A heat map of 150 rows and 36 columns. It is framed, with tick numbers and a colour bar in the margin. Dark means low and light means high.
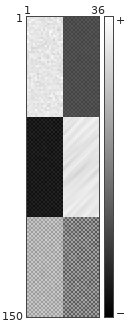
It is made of 3 by 2 panels. Panel 1,1: very high, fine-grained, faint in contrast. Panel 1,2: low, checkered, faint in contrast. Panel 2,1: very low, checkered, faint in contrast. Panel 2,2: very high, slanting up to the right, faint in contrast. Panel 3,1: high, checkered. Panel 3,2: middling, checkered, strong in contrast.
